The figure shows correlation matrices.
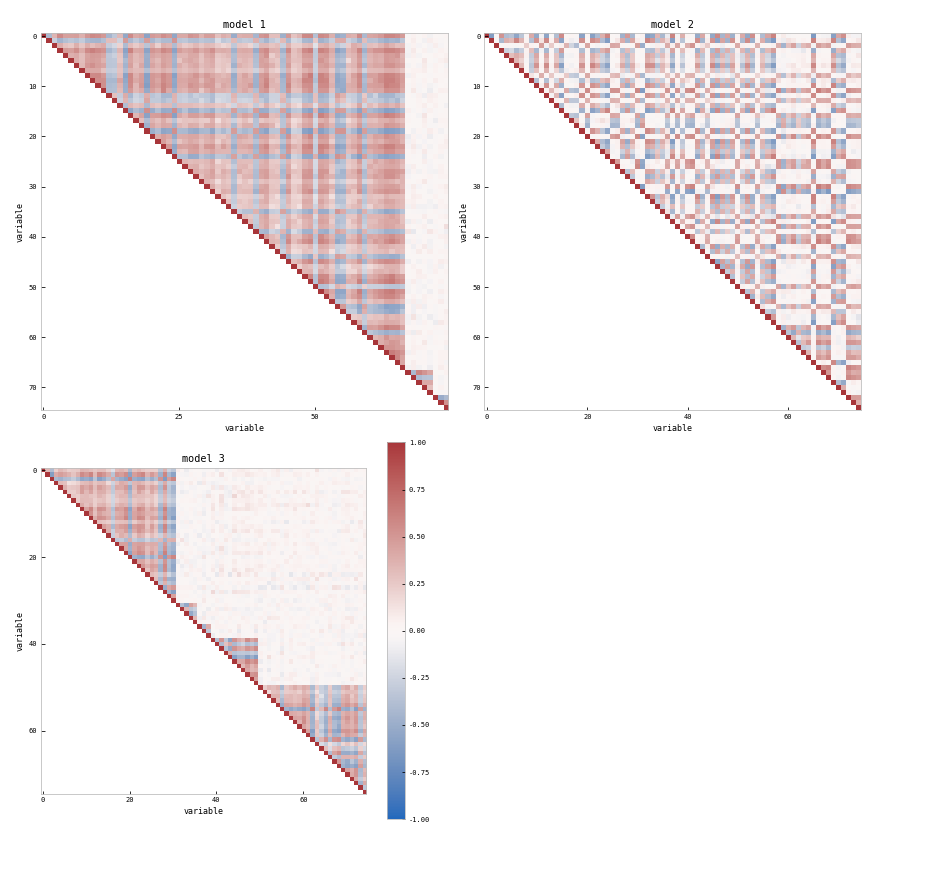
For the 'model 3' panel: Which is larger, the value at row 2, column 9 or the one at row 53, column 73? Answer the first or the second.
the second
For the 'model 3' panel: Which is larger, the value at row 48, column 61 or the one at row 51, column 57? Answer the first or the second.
the second
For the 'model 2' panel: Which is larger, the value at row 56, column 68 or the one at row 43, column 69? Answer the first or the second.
the first
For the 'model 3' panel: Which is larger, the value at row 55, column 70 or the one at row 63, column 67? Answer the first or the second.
the second
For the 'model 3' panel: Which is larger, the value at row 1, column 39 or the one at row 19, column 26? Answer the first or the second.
the second
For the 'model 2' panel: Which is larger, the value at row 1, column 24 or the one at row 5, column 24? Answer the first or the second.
the second
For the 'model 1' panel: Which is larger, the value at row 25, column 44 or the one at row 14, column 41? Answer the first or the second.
the second
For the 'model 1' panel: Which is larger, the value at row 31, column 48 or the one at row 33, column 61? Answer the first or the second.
the first
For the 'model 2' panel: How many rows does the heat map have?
75
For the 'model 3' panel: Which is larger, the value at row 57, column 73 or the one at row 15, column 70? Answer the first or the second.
the second
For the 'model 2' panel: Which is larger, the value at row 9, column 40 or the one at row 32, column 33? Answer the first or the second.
the second
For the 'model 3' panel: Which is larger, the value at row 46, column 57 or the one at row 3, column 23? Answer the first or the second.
the second
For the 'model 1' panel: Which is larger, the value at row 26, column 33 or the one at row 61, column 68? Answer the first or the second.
the first
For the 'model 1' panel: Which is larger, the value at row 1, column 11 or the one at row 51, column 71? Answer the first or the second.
the second
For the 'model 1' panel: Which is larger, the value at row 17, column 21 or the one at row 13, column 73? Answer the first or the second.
the first
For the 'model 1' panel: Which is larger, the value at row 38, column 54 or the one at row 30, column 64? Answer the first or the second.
the second
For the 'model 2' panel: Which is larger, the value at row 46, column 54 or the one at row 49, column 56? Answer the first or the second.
the first
